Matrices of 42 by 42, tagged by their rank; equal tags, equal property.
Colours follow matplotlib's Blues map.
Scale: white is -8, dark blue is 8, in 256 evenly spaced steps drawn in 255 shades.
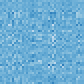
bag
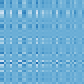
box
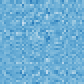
bag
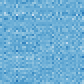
bag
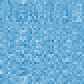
bag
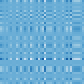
box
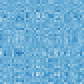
bag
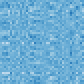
bag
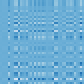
box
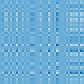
box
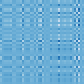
box
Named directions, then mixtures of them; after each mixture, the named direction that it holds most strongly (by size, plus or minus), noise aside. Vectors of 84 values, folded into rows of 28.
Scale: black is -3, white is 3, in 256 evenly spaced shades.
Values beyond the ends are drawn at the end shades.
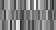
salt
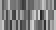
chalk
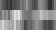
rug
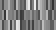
salt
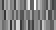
salt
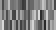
chalk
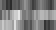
rug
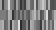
chalk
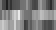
rug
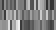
salt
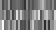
chalk
